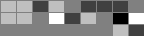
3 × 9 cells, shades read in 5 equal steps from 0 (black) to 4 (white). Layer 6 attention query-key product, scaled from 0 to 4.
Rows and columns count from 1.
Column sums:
8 8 5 9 5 6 5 4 7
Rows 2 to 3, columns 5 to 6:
1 3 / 2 2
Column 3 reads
1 2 2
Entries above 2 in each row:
3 5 1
